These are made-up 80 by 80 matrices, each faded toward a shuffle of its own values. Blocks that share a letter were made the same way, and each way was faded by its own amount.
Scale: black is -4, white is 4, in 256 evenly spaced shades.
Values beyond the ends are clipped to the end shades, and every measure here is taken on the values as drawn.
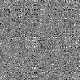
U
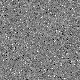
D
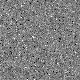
D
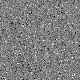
D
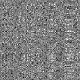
U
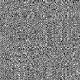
U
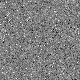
D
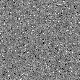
D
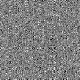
U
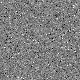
D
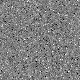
D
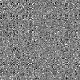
U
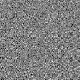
U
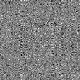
U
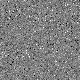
D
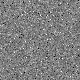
D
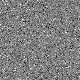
D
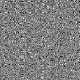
U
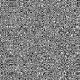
U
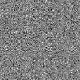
U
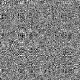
U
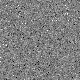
D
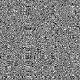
U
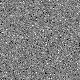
D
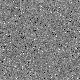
D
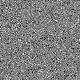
D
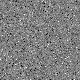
D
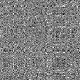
U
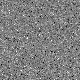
D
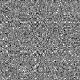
U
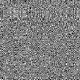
U
